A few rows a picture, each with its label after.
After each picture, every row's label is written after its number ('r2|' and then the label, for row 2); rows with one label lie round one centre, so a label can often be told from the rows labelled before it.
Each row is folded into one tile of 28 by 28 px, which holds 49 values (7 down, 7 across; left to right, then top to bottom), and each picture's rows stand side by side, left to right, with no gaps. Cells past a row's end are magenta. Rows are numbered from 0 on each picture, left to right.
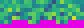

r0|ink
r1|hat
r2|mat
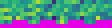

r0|mat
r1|hat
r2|hat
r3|ink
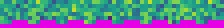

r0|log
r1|hat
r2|ink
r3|hat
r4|log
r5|hat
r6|mat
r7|log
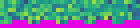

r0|hat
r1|mat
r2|mat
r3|hat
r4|log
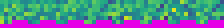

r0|mat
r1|ink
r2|ink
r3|hat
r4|ink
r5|hat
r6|log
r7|hat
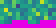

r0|log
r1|log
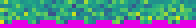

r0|mat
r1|log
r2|log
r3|log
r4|hat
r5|mat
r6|mat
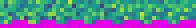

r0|hat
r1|hat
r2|log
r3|log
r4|ink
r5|ink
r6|ink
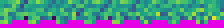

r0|hat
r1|hat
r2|log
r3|hat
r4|hat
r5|log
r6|hat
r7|mat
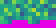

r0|log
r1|log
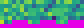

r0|mat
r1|hat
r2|hat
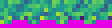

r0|hat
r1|ink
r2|hat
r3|hat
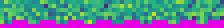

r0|mat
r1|log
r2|mat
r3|hat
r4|ink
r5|mat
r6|hat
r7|hat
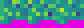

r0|log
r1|log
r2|log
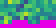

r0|hat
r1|ink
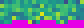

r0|ink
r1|mat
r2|ink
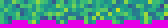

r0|log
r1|hat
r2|ink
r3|mat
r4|log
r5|hat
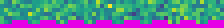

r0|log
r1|ink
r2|ink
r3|log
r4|ink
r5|hat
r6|mat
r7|mat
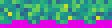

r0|log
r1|ink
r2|ink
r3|ink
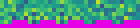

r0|hat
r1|mat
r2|mat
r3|log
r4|ink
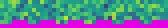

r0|hat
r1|log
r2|mat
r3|hat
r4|ink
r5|ink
